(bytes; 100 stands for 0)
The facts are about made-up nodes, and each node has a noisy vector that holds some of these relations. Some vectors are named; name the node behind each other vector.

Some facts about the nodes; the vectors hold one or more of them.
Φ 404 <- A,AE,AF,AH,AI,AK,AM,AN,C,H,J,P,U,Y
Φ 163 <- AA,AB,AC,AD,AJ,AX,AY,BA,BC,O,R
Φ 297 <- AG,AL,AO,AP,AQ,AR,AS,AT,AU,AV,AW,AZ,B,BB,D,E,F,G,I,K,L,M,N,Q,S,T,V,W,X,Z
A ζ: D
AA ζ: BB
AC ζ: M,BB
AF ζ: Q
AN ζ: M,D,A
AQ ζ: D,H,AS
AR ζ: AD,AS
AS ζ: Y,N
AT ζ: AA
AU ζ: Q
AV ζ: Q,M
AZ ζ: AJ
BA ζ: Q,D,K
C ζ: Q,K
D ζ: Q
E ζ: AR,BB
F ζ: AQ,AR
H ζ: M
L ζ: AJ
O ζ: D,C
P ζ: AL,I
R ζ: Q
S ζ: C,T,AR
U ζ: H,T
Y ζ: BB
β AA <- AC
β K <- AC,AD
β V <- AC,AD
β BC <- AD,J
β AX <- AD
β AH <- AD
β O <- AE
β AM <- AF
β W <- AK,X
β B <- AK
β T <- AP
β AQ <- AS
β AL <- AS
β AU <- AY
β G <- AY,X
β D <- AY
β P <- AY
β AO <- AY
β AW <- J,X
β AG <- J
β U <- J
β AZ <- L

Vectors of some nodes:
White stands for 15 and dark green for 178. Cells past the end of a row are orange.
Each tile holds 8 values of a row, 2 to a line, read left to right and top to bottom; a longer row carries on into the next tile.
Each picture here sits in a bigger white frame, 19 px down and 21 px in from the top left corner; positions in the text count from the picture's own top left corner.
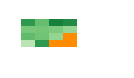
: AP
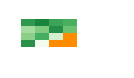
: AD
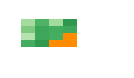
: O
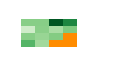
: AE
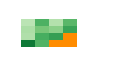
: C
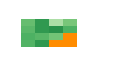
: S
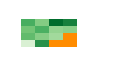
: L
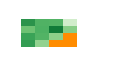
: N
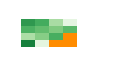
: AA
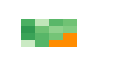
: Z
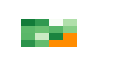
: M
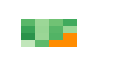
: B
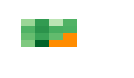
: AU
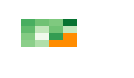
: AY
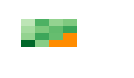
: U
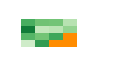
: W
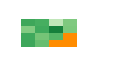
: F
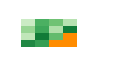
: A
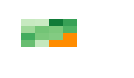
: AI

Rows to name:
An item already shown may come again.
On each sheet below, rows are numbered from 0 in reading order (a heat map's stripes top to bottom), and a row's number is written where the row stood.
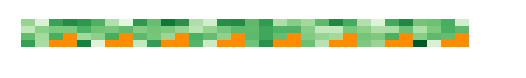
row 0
AM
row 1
AA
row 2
AP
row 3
AH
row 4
Q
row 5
J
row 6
P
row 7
Y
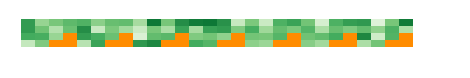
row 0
V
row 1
AW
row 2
AF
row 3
AS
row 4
AB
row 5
AB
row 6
AL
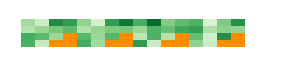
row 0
AH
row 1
AM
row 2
AC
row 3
AJ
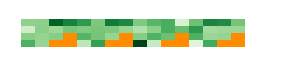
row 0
AE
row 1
AP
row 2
Y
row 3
X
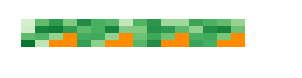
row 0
H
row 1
N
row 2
AQ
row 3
T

